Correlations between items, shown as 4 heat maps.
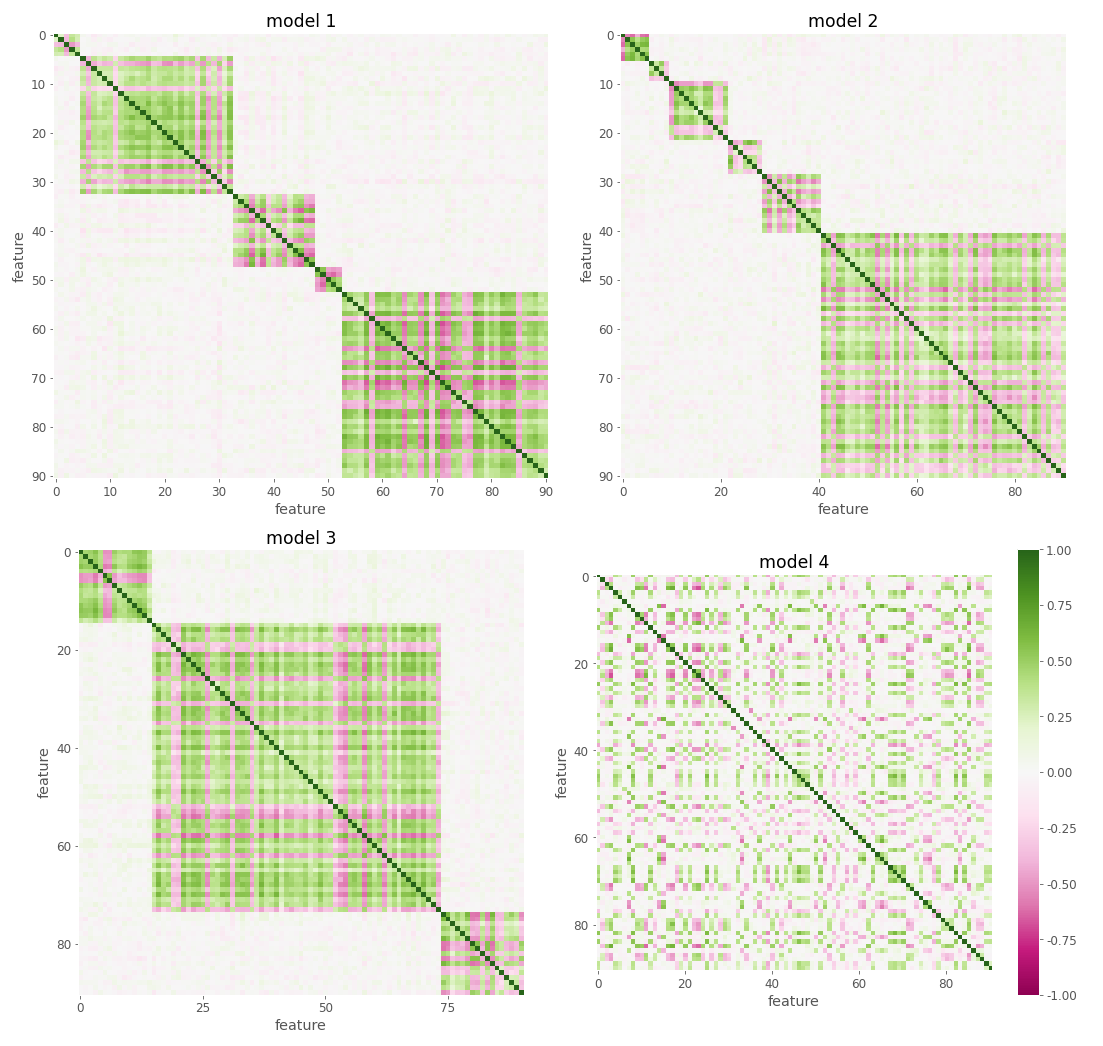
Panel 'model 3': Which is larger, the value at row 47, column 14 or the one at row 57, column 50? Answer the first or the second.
the second
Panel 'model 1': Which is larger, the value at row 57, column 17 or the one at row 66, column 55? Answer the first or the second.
the second
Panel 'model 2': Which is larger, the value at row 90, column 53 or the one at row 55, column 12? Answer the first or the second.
the first
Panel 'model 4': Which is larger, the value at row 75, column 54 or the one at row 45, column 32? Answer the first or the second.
the second
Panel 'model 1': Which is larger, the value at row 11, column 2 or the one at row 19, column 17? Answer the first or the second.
the second
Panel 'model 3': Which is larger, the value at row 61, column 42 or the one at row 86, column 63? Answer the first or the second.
the first
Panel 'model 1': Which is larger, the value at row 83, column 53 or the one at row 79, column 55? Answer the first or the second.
the first
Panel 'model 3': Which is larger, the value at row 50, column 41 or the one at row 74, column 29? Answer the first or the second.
the first
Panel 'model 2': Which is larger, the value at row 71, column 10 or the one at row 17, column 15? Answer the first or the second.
the second
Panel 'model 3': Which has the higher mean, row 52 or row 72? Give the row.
72
